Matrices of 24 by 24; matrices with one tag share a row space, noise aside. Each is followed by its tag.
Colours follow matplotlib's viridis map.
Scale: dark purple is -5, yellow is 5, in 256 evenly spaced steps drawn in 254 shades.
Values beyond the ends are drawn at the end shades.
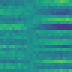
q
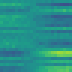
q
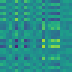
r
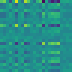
r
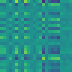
r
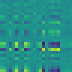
r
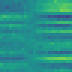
q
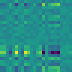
r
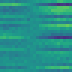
q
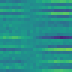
q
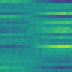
q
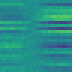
q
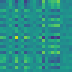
r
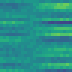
q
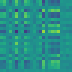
r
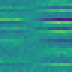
q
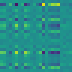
r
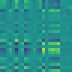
r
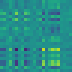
r
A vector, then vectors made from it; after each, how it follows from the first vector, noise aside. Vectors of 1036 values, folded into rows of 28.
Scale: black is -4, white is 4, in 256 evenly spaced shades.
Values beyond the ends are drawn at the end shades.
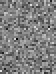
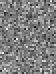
negated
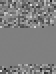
partly zeroed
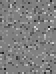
partly zeroed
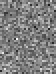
negated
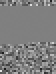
partly zeroed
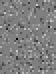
partly zeroed
